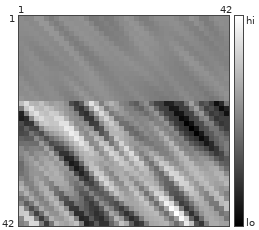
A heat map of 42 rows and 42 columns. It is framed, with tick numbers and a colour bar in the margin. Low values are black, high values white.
Ninth with the lowest average: middle right. Seam: horizontal, 40% of the way down, the top part calmer. Slope: none. Grain: diagonal, down to the right.
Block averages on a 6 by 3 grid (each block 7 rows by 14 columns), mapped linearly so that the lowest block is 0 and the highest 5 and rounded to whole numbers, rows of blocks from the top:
3 3 3 / 3 3 3 / 4 3 0 / 3 4 0 / 3 5 5 / 3 2 4
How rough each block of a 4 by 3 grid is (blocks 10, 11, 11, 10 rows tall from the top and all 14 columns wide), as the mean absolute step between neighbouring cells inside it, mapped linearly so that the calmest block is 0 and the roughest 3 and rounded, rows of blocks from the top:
000
111
222
333
